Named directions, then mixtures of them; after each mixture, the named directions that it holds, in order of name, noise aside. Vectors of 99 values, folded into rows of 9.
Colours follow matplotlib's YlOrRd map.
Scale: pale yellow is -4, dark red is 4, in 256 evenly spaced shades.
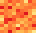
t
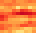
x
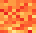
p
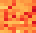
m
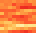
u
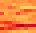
u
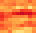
x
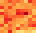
t, x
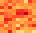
t, x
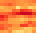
x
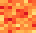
t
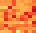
m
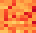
m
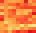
t, u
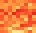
p, x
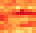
x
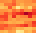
m, x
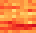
u, x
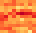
p, x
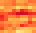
x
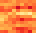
p, x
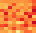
m, p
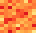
t
